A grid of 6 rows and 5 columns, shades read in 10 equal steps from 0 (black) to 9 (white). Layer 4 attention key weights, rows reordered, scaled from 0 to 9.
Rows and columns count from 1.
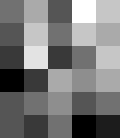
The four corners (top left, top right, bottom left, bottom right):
4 7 3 1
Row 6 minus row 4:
3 0 -2 -5 -5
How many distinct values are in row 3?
4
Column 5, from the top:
7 6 7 6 4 1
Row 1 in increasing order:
3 4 6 7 9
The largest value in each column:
4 8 6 9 7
